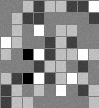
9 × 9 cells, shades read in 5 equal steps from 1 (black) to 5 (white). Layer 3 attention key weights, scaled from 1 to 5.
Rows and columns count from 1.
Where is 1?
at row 5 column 3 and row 7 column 3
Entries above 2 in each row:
6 6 9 7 7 7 6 7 8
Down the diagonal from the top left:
3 4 3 3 2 4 5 2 4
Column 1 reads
3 3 3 5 4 3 4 2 2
